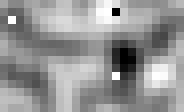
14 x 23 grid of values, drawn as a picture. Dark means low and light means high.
Ninth with the lowest average: middle right. Grain: blotchy. Mirror symmetry: none. Lone odd cells: 3, 2 higher and 1 lower than their neighbours. Odd rows or columns: none.
